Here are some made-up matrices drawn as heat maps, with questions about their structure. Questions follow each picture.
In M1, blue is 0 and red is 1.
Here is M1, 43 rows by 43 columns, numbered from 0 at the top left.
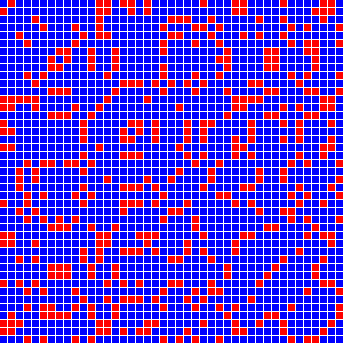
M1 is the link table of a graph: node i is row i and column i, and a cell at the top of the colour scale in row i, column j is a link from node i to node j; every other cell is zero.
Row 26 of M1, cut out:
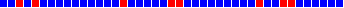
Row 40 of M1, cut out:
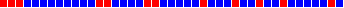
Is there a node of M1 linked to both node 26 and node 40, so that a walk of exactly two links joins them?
yes
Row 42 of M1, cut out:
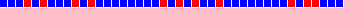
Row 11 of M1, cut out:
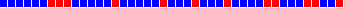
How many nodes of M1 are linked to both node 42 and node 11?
4
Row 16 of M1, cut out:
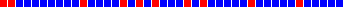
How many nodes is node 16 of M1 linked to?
10
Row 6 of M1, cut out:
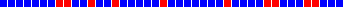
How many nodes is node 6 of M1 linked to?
10
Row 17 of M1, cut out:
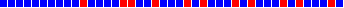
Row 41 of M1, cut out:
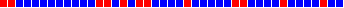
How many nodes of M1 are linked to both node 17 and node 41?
4
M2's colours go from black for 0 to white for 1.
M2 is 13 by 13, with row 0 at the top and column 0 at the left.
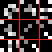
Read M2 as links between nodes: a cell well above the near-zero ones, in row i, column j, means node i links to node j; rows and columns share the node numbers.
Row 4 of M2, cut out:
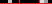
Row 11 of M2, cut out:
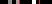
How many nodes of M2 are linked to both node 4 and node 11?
1
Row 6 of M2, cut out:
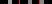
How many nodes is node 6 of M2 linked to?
3
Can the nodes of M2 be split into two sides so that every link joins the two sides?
no
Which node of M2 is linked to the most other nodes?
node 2
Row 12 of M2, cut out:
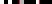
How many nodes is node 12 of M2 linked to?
4
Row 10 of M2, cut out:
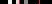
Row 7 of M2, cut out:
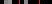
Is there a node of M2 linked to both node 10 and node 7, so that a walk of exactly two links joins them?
yes
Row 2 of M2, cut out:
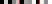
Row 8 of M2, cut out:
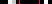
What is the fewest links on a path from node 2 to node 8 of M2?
1
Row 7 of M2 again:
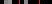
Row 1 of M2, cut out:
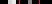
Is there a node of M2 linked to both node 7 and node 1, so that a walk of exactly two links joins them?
yes
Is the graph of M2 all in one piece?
yes
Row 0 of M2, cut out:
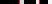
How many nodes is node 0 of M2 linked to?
3
